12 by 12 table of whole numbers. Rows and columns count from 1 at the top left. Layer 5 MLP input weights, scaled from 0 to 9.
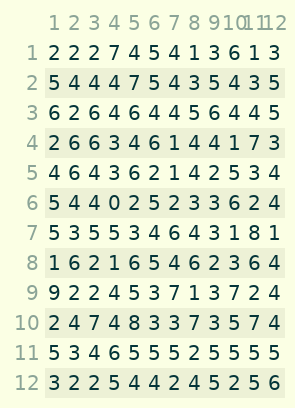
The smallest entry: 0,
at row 6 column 4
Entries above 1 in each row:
10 12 12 10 11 11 10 10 11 12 12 12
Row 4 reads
2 6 6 3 4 6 1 4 4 1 7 3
